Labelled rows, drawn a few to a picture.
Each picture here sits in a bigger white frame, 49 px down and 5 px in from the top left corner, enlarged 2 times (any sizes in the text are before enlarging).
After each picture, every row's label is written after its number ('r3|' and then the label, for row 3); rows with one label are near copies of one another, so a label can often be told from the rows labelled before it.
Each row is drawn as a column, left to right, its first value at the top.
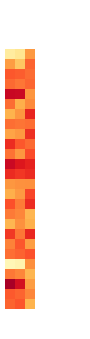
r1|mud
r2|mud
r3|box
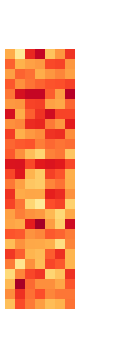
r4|box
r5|mud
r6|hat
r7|hat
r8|box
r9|box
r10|hat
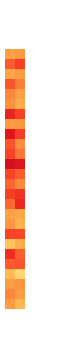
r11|box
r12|box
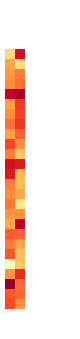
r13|mud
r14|hat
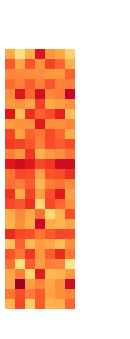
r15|box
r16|mud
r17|box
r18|hat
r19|box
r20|box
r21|mud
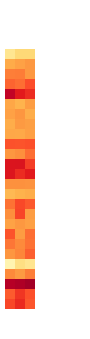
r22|mud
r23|mud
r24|mud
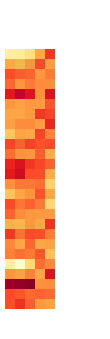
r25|mud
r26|mud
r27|mud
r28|box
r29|hat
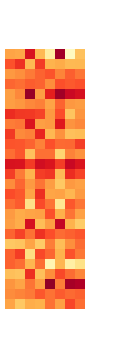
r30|box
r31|box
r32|hat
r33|box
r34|mud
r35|hat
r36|mud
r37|mud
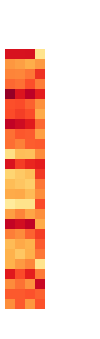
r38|hat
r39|hat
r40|hat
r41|mud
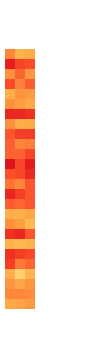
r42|box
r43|box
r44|box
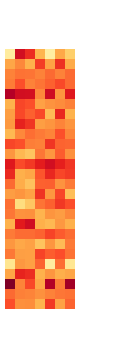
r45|mud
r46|hat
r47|hat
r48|box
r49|mud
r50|box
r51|mud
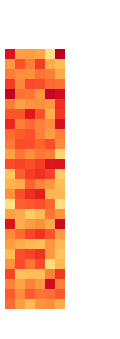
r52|hat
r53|box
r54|box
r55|box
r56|mud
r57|hat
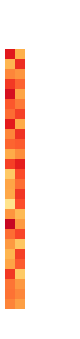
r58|hat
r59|box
